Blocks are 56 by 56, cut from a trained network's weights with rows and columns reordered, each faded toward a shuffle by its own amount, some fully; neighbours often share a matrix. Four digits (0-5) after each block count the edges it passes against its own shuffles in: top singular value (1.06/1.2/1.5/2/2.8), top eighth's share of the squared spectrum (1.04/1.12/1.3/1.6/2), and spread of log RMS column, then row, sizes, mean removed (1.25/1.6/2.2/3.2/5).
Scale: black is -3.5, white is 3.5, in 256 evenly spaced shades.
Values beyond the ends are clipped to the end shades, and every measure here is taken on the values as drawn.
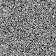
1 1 0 0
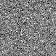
1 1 1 0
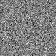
2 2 0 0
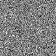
3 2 0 0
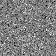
1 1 0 0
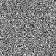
3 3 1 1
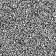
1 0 0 0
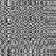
5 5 3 2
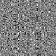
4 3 2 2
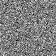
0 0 0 0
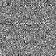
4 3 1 2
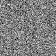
2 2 0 0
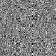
3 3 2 1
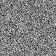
1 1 0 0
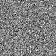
2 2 0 0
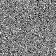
0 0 0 0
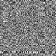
4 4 1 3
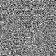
3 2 0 1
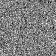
1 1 0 0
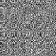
4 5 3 3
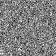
2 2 0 0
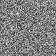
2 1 0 0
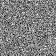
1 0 0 0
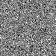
0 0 0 0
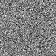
2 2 0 0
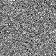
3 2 0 0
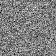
0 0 0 0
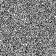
0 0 0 0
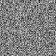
4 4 2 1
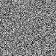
3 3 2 0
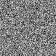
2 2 0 0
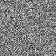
3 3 1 0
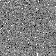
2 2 0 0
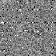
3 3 1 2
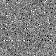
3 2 0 1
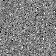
0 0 0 0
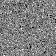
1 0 0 0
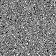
0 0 0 0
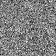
2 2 0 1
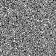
0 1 0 0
